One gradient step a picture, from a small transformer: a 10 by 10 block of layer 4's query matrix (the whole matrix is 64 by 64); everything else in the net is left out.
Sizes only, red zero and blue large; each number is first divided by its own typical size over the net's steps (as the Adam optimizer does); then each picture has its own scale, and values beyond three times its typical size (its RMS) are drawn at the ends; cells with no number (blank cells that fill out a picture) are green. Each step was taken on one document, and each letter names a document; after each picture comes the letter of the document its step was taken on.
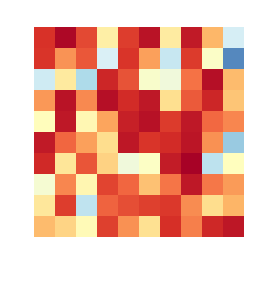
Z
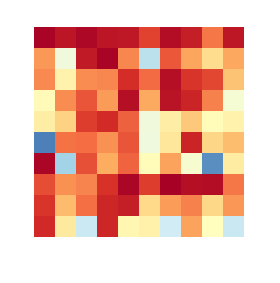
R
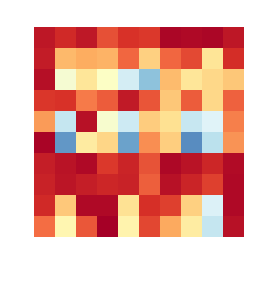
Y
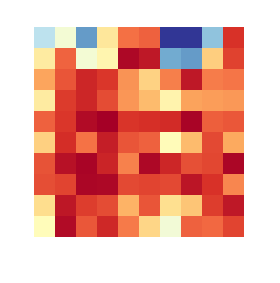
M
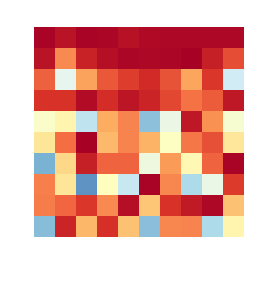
R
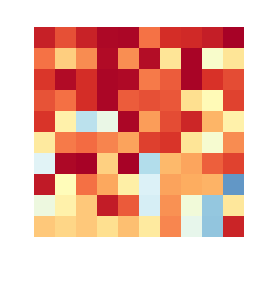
R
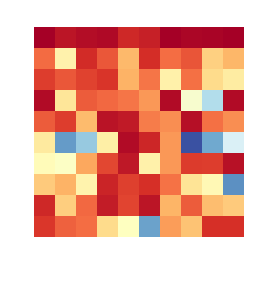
R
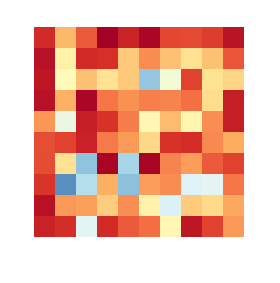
Y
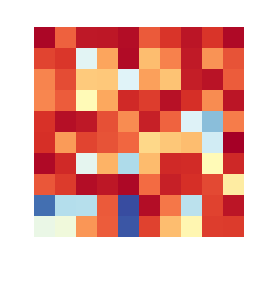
Y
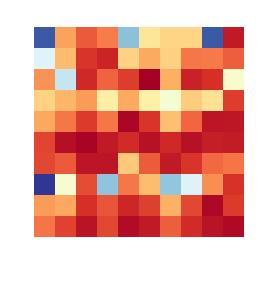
Z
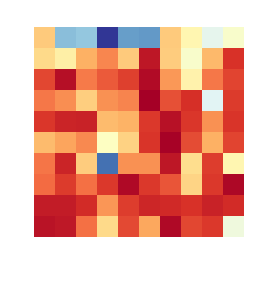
M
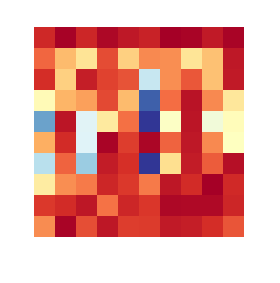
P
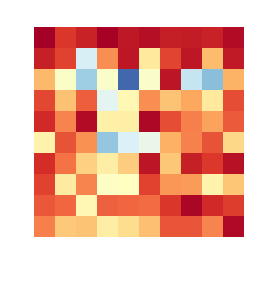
Y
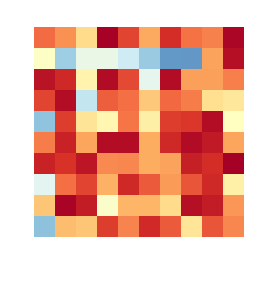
P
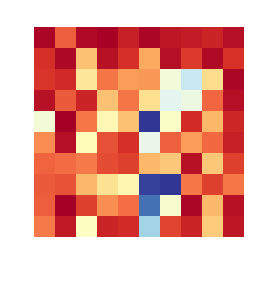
P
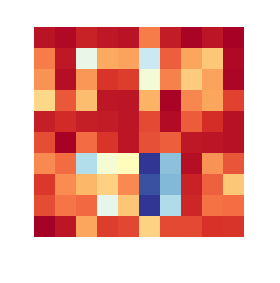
P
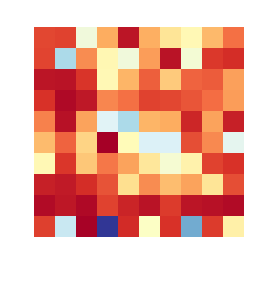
M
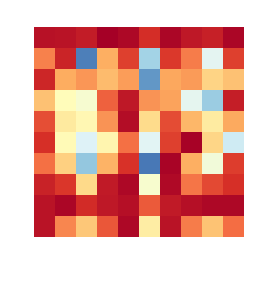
P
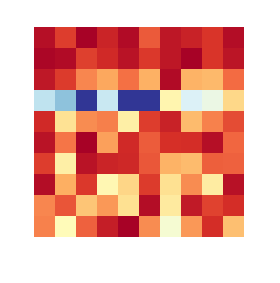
Y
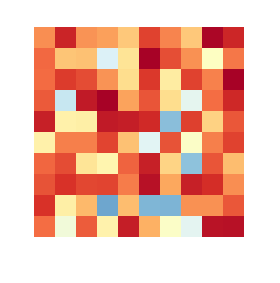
M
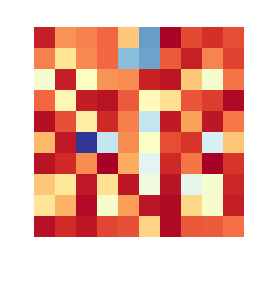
Y
